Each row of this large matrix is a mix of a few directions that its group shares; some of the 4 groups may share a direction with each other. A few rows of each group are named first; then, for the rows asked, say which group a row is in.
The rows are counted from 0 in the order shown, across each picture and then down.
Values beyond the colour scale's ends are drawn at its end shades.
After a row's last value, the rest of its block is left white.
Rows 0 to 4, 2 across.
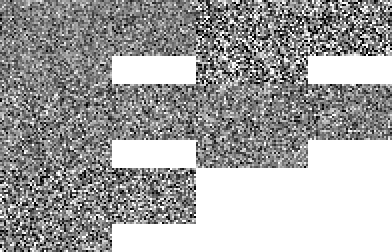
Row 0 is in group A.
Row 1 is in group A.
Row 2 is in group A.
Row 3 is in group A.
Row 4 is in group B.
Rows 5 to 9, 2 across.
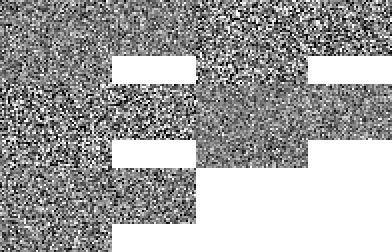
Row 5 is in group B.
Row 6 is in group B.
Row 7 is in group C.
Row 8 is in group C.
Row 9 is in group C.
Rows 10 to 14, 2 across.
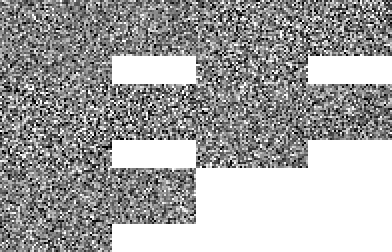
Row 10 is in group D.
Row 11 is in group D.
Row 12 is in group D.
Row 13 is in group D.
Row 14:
D
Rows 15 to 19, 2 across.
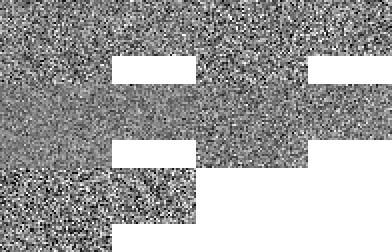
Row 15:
A
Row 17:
C
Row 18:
D
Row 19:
A
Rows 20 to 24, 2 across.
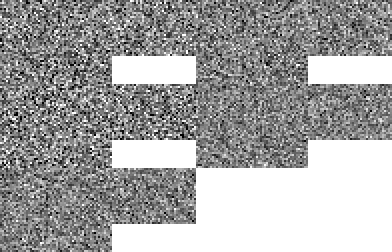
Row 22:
D
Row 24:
B
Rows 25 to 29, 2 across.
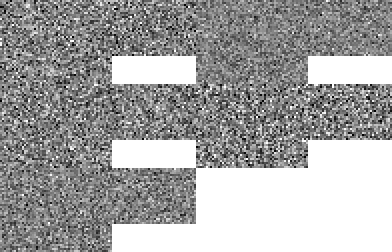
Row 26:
A
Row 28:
C
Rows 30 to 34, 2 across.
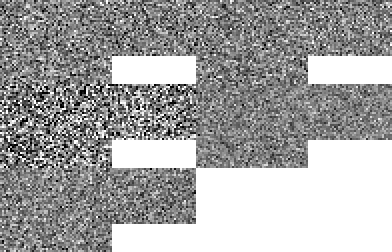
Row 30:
B
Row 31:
B
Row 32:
D
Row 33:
C
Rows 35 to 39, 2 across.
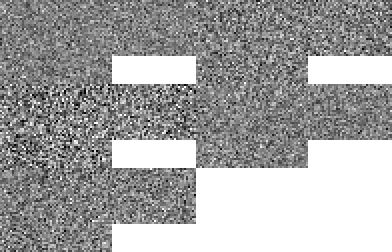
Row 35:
B
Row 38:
D
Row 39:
D
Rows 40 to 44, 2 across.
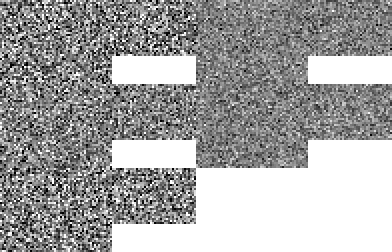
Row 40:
D
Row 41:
A
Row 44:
C
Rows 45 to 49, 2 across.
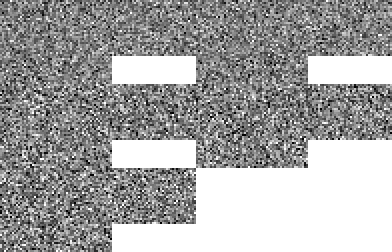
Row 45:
D
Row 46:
C
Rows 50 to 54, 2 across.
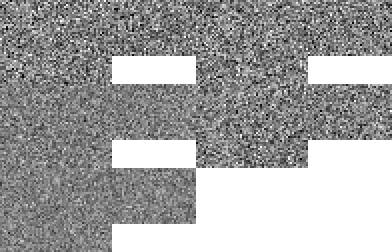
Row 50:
B
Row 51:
B
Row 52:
D
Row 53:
D
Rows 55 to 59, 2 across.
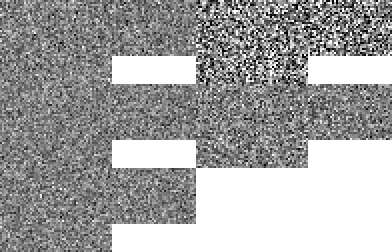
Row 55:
A
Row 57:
D
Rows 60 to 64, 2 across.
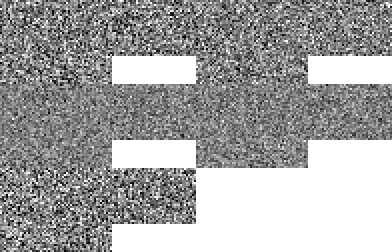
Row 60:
C
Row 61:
B
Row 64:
B
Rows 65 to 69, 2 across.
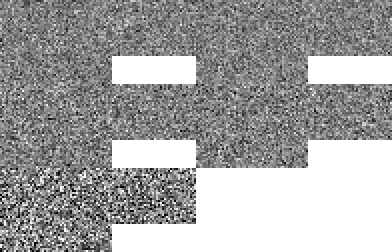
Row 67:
C
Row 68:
B
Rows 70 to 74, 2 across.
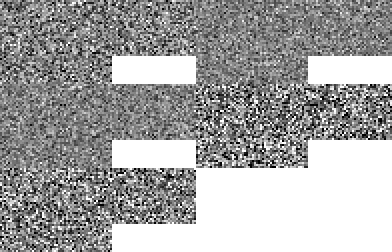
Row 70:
D
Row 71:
A
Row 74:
A
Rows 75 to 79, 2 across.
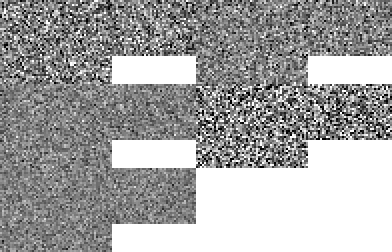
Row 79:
D
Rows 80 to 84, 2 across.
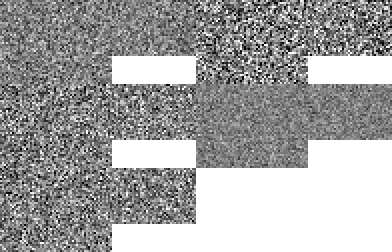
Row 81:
D
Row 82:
B
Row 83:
C
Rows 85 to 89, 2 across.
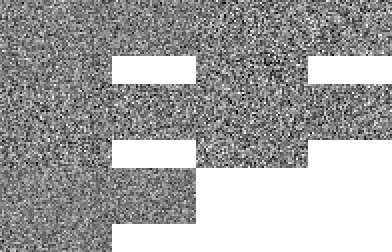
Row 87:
C
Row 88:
D
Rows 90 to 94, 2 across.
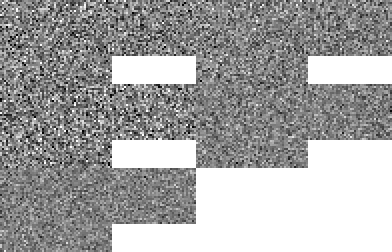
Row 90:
B
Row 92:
A
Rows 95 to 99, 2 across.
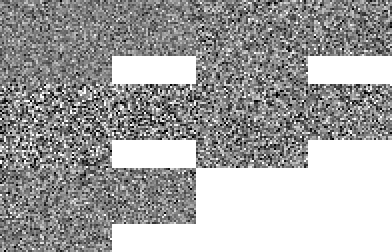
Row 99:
B
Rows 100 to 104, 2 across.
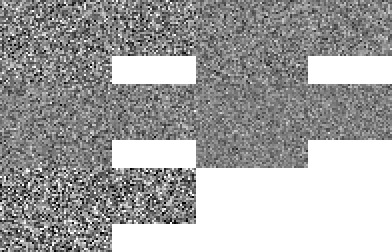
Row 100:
D
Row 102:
D
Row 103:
A
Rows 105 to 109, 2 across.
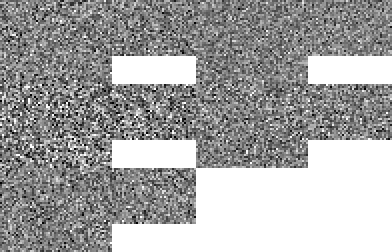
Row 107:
A
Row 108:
C
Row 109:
A
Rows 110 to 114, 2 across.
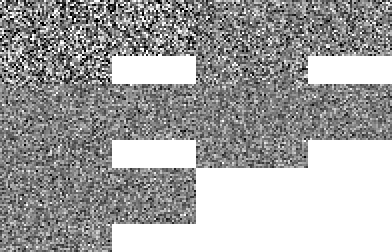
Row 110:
A
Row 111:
A
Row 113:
C
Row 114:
C
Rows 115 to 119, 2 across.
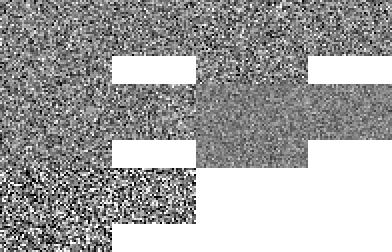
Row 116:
B
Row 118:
C
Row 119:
B
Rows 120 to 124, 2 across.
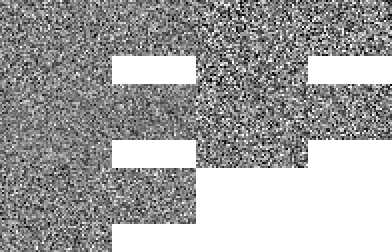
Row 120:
D
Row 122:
B
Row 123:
A
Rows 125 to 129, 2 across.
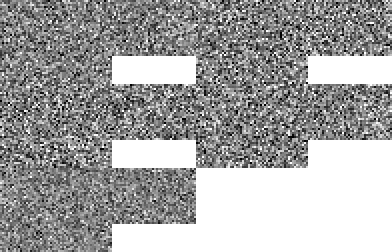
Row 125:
D
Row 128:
D
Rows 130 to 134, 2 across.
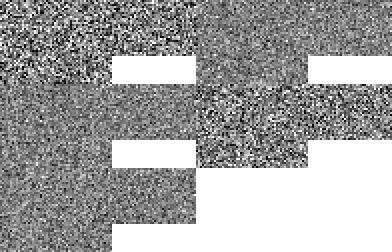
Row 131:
B
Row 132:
C
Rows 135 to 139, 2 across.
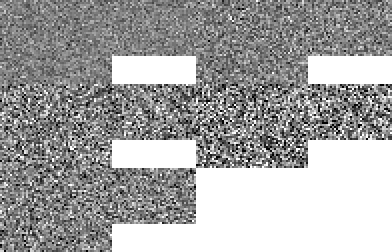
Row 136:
D
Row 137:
A
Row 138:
A
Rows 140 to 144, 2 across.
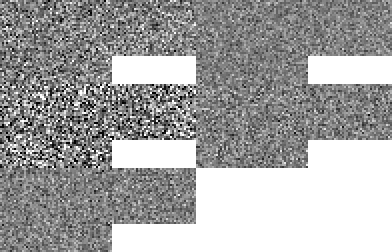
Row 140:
D
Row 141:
D
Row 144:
C
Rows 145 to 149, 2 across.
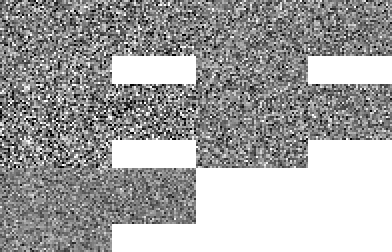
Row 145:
C
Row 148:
C
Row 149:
B
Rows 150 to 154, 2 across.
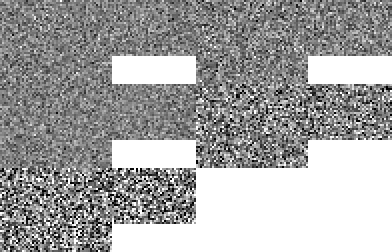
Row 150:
D
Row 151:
B
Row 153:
B
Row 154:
C
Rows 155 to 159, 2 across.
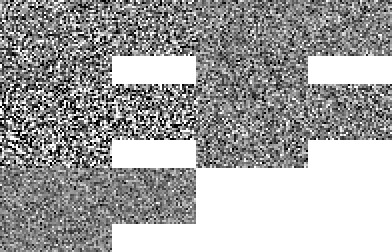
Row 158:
A
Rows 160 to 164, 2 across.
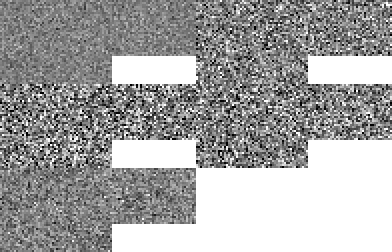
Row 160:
D
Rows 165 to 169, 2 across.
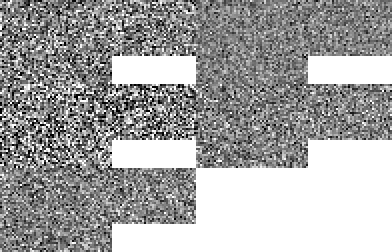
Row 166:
C
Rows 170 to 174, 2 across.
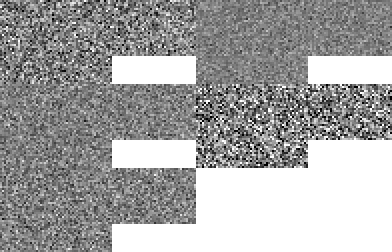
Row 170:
D
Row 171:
D
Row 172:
D
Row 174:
C
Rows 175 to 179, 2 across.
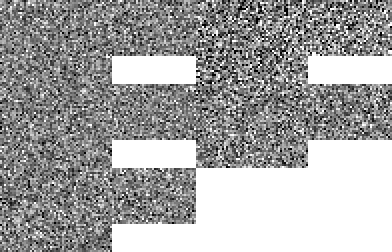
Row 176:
D
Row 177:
B
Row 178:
B
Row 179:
A
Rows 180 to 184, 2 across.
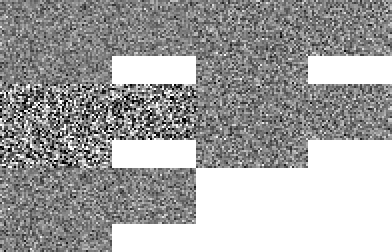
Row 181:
D
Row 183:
D
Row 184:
B
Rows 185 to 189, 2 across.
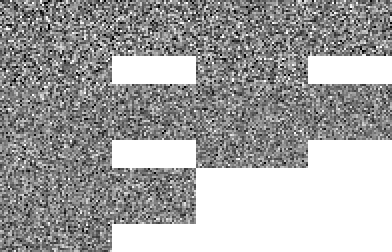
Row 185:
D
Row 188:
B
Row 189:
C
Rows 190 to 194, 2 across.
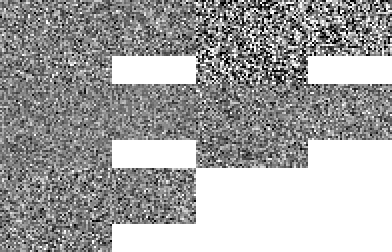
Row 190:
A
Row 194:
D
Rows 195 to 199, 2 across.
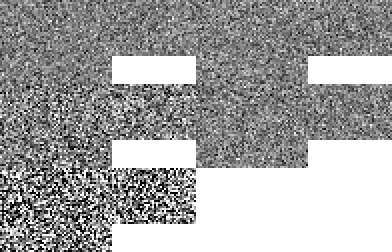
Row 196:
B
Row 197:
C
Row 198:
B
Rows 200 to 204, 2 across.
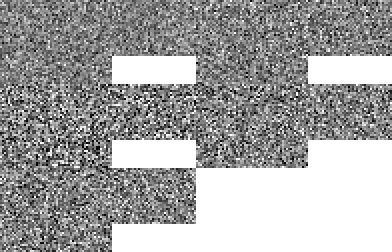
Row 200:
D
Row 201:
C
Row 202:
C
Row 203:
B
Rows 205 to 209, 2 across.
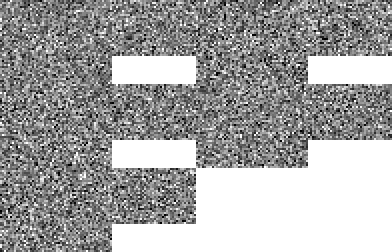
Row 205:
A
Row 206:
A
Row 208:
D
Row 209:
B
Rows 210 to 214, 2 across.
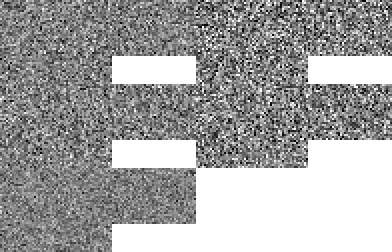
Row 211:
B
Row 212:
A
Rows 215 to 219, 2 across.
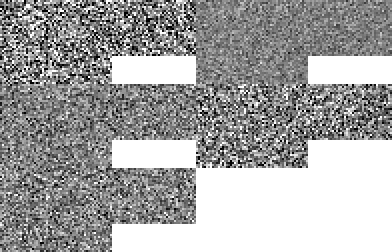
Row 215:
B
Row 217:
A
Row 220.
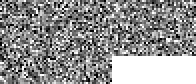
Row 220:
B
